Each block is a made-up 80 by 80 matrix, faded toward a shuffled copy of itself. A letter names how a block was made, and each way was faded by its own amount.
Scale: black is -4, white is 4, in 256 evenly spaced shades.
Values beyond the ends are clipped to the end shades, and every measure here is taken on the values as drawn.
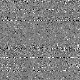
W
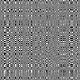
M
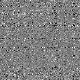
W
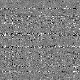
W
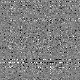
W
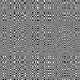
M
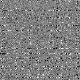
W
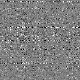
W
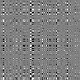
M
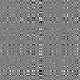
M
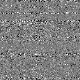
W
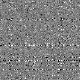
W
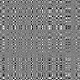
M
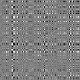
M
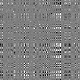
M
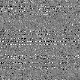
W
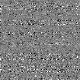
W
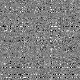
W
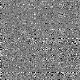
W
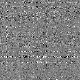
W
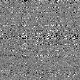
W
